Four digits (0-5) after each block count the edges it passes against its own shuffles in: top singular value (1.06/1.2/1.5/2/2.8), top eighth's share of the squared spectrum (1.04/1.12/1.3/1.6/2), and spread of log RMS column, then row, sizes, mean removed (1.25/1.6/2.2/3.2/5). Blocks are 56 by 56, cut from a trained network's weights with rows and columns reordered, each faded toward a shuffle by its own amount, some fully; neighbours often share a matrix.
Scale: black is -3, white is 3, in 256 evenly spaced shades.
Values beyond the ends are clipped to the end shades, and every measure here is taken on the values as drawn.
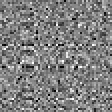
4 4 1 2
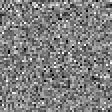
2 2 0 0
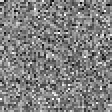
0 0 0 0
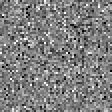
1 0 0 0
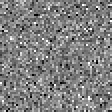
1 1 0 1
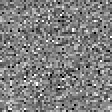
3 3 1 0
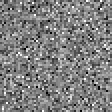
1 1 0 0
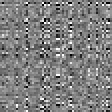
4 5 4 3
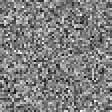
3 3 0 0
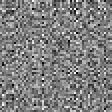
4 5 3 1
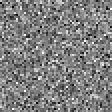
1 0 0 0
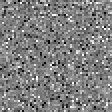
1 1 0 0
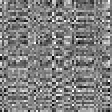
5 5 3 3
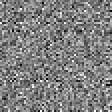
4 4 1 2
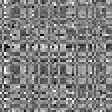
5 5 3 3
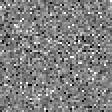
3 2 1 1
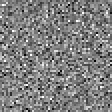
3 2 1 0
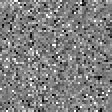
2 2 0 0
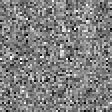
3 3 1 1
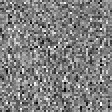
3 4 2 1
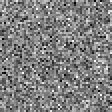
2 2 0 0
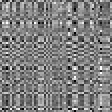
5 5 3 4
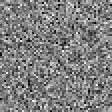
1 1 0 0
